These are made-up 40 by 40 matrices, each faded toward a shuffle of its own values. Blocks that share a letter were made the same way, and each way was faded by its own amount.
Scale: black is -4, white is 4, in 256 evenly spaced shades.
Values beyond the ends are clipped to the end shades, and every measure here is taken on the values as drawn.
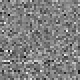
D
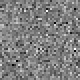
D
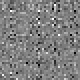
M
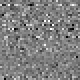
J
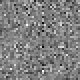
D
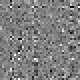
M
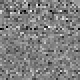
J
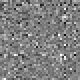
D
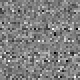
J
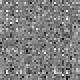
M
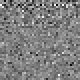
J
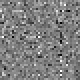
D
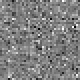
M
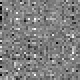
M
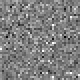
D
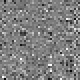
M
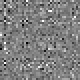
M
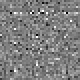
M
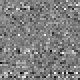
J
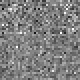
J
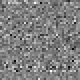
J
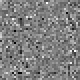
D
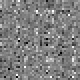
M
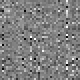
M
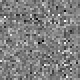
D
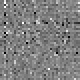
M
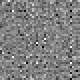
M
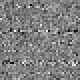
J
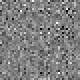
M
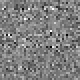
J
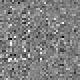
M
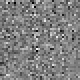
D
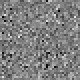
D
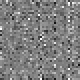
M
